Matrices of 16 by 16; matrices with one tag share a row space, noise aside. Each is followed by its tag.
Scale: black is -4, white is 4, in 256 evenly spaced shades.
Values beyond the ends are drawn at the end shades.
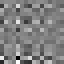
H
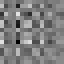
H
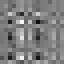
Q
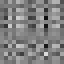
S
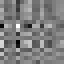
H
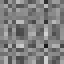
S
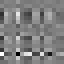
H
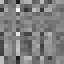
H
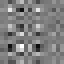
Q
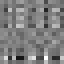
S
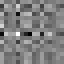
H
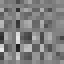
H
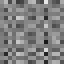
S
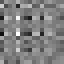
H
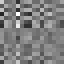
H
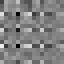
H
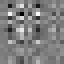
Q
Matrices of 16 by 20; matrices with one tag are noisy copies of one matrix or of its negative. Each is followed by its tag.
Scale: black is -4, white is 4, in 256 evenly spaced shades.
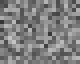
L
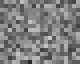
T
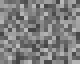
T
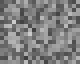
L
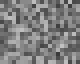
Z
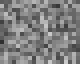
Z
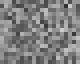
Z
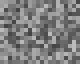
L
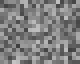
T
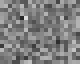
T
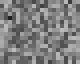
Z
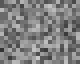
T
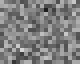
T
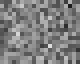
Z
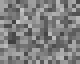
L
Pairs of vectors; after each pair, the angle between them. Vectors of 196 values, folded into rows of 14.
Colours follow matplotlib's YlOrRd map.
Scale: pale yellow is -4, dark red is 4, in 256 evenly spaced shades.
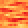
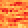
nearly parallel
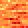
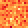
partly opposed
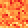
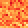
nearly parallel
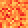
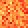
partly opposed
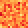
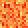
partly aligned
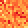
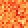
partly aligned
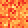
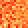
partly aligned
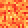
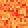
orthogonal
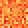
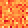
nearly parallel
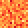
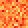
orthogonal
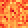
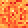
nearly opposite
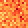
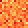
orthogonal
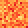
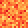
orthogonal
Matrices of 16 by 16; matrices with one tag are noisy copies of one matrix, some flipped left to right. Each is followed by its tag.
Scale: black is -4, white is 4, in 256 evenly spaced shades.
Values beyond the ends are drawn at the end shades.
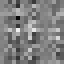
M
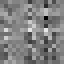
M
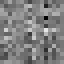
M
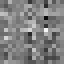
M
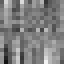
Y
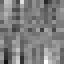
Y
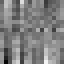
Y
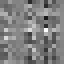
M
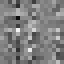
M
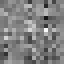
M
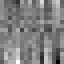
Y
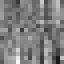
Y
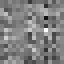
M
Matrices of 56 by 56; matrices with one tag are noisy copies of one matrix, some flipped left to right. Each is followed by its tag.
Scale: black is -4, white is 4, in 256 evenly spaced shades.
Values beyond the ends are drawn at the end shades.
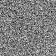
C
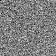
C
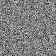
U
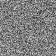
C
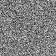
C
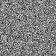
U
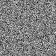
U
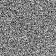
C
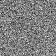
C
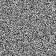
U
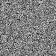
U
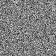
U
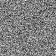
C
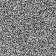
C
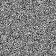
U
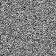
U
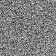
C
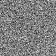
C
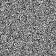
U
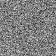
C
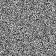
U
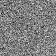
C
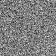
C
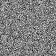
U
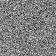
C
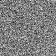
C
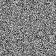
U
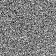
C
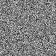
U
